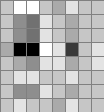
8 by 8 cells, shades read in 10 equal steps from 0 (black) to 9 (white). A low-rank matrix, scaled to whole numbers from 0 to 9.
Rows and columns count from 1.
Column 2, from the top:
9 5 5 0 6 8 5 8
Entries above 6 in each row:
7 5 5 4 5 8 5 7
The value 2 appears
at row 4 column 6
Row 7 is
7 5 5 8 7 6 7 7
